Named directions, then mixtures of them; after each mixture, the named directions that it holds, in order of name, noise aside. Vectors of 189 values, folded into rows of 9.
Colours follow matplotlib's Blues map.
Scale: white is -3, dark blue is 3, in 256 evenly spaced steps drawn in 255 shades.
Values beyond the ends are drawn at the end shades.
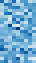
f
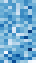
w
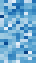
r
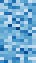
f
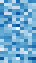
f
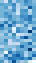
w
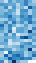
w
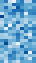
r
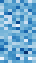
f, r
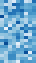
r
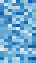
f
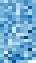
w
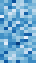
r, w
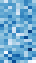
w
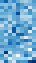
w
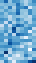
w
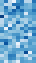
r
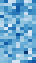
r, w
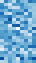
f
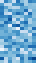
f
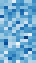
r, w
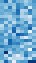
w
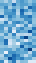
r, w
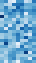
r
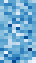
f, w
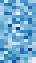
f, w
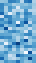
f, r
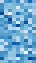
f, r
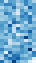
f, w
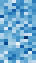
r, w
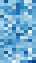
r, w
